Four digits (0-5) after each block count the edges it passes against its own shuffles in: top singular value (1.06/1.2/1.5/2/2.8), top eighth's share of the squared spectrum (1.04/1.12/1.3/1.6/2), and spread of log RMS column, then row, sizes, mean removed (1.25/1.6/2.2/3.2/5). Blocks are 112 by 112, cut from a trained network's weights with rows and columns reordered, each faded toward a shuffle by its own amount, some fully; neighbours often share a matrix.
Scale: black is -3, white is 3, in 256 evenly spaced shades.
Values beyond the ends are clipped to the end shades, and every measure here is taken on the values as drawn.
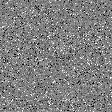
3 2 0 1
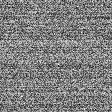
3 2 0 0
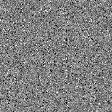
3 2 1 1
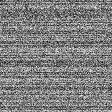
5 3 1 1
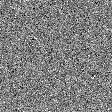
0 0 0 0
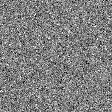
2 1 0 0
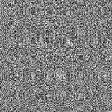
4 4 1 2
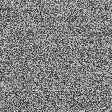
0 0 0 0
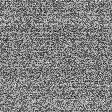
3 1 0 0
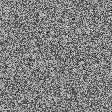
0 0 0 0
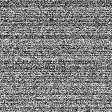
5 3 0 1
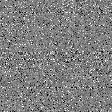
4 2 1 2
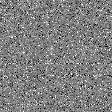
3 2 0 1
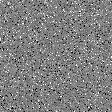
1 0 0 0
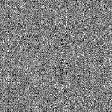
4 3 2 0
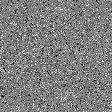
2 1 0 0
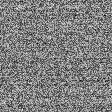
2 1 0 0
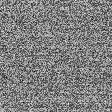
2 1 0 0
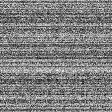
5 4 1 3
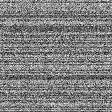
5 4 1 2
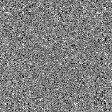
3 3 2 2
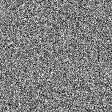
1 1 0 0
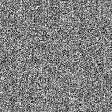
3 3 0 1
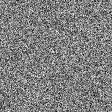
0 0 0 0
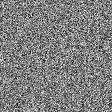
2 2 0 0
